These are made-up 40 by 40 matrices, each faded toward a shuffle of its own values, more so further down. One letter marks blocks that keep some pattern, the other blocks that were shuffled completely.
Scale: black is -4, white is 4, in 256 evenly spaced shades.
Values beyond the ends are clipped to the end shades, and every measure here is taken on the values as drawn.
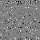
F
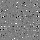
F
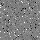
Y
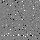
F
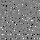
F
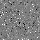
Y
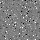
Y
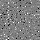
F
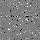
F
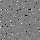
F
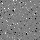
Y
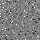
Y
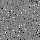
Y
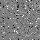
F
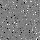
Y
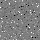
Y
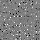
F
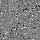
F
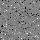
Y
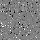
F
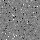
Y
